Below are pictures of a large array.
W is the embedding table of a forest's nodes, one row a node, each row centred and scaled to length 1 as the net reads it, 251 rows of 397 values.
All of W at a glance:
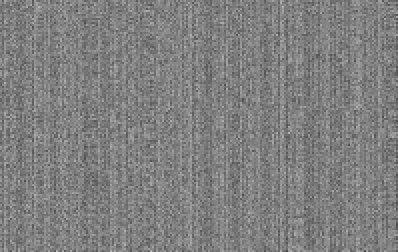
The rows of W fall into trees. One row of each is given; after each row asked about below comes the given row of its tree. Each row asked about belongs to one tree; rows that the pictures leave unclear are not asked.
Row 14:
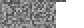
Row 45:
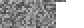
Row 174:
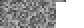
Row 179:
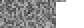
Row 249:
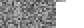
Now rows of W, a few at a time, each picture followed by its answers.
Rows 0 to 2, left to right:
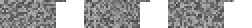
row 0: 45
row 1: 14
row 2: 179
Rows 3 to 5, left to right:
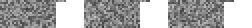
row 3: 249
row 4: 14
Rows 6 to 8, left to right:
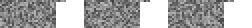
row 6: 179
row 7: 174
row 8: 179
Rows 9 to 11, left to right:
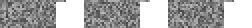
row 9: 14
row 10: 174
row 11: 174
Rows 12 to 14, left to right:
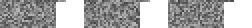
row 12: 249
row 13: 179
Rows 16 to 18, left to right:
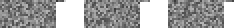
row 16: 179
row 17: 14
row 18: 45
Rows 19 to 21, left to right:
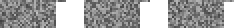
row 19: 45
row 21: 174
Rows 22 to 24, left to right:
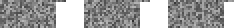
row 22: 45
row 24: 179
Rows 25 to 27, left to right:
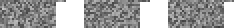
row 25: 174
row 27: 14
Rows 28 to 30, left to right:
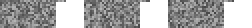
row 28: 174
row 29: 14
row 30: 174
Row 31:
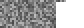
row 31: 179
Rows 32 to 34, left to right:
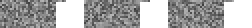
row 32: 179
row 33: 45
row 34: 174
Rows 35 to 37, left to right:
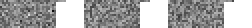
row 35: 249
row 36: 14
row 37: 45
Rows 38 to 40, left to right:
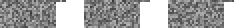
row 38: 14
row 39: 14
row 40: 45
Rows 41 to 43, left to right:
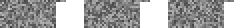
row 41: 179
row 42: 45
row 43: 14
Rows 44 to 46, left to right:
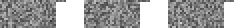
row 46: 14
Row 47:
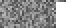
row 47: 14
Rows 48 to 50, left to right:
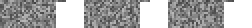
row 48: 45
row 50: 14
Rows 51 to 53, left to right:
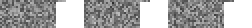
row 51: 249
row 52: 174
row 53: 14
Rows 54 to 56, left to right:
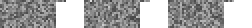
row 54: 45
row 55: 179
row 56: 179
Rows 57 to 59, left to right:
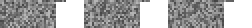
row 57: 45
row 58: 45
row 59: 45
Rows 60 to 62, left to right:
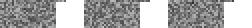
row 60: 249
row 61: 45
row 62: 45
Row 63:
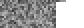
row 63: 179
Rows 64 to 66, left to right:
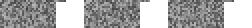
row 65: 179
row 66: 14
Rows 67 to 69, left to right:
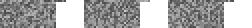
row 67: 45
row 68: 174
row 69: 14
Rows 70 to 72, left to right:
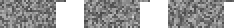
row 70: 14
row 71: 45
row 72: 45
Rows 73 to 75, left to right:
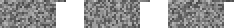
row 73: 45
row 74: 14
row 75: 45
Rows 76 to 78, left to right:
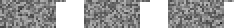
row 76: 179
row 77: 45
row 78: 174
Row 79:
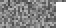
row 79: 179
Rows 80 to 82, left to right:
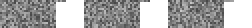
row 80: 14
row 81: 14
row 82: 249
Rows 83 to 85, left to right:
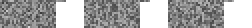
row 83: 14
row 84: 179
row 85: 174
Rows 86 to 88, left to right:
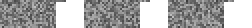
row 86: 14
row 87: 14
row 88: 179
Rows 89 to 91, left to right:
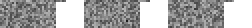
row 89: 45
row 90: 14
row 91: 179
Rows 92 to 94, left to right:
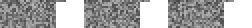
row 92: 14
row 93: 179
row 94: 179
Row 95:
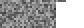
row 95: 45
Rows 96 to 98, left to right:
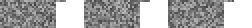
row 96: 174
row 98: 174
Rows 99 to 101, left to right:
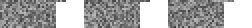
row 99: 14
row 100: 14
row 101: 174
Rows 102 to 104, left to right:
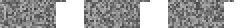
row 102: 14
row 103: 14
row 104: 179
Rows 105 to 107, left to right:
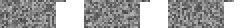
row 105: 14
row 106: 45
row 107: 179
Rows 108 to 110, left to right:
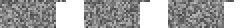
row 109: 14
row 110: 45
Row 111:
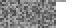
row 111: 174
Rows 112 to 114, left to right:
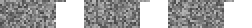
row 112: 45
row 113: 249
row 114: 249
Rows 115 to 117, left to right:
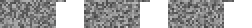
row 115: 174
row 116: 45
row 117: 45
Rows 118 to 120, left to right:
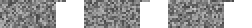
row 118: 14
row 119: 249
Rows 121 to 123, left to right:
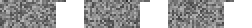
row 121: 45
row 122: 14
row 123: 45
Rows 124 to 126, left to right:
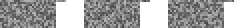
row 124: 174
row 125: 45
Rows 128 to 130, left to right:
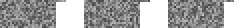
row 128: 249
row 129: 14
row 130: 174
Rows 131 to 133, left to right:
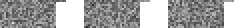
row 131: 14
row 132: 179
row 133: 249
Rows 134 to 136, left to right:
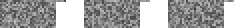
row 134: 174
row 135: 174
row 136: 174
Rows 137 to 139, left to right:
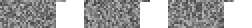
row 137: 174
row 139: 179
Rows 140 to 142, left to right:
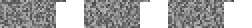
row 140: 14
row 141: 14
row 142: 14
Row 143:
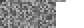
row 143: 174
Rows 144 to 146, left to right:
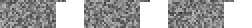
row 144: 14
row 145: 45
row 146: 45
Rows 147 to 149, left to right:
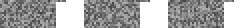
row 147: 45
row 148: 45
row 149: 14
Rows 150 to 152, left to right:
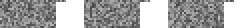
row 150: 179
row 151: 14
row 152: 14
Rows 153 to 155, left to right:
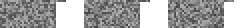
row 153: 45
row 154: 45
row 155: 14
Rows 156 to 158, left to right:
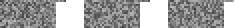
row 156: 174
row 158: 174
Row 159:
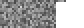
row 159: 14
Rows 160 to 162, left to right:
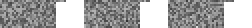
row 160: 14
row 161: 14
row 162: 45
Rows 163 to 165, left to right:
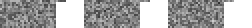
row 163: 45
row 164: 174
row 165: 249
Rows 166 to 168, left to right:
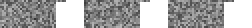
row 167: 174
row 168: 45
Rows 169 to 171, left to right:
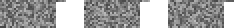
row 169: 179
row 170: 249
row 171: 45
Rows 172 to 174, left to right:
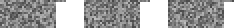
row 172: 45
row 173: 14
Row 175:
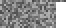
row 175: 45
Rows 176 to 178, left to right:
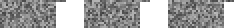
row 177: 45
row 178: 45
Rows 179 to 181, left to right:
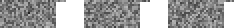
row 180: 45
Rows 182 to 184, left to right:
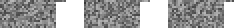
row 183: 174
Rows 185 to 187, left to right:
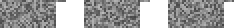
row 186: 174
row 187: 14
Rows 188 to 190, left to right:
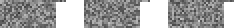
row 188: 45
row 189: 174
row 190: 14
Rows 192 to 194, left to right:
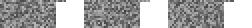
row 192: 45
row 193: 249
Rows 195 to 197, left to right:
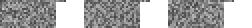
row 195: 174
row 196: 14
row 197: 45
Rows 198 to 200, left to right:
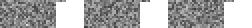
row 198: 174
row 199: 45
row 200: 249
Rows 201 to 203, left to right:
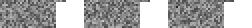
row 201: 14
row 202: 174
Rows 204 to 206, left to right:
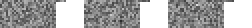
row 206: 14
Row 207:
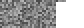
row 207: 249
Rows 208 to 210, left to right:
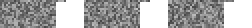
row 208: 174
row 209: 14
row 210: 45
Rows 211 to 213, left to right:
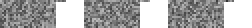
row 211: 45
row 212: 174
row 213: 45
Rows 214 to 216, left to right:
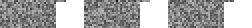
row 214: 14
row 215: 249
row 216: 14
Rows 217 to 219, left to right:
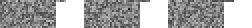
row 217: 174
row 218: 45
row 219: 45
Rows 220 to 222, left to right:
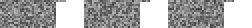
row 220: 249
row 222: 249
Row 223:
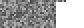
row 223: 45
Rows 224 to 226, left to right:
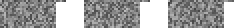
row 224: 14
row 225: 174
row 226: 14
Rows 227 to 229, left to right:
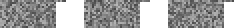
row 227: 14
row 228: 14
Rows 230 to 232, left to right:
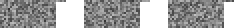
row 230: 45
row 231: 249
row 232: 45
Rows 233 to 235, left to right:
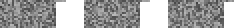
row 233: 249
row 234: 249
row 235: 179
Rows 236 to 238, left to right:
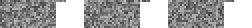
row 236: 174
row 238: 45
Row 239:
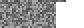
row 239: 14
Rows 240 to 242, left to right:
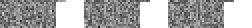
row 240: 249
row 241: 14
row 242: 14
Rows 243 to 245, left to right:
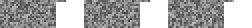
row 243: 45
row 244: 45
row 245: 179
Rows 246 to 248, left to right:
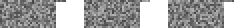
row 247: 249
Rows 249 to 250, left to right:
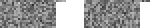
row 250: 45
